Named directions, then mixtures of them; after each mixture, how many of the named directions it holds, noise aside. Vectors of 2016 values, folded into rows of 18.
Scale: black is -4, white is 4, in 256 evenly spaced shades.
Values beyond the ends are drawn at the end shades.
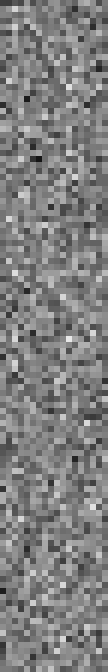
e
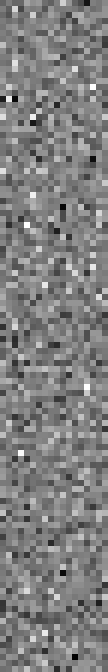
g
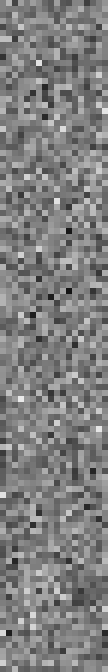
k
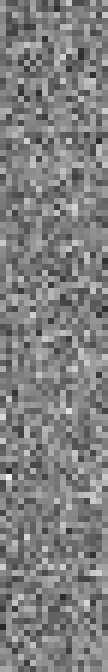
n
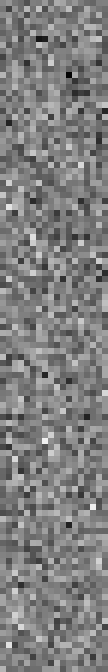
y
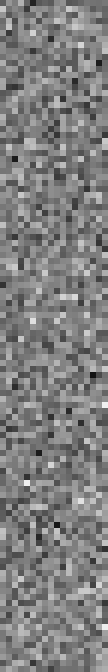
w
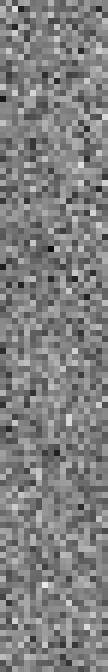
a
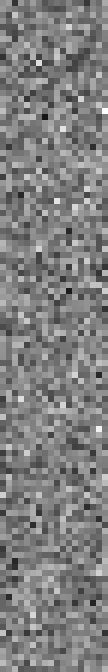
two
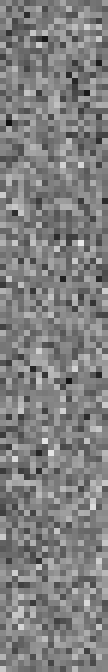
three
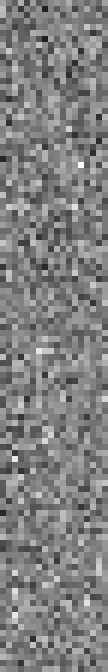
three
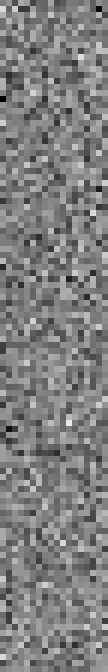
two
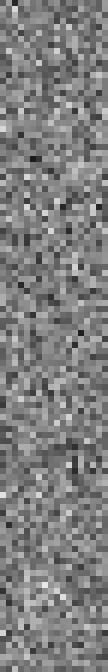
three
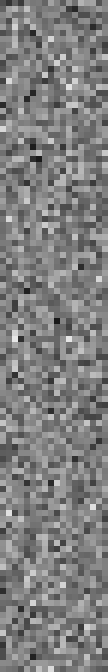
two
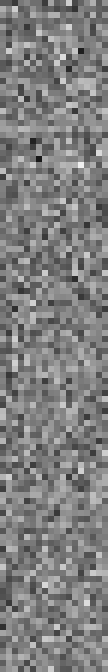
three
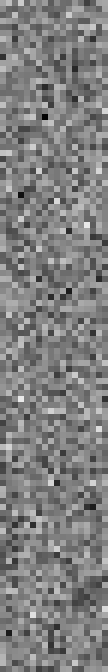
two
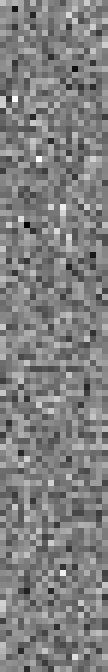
two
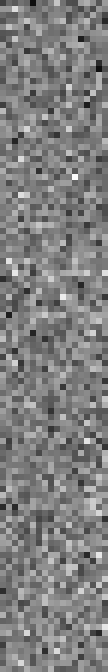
two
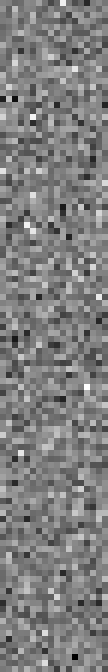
one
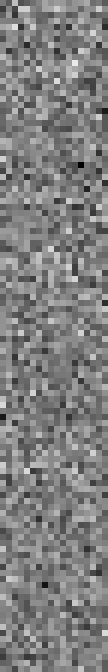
three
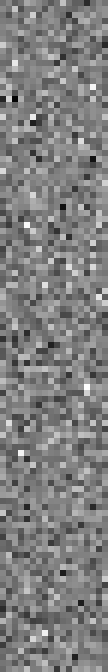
one
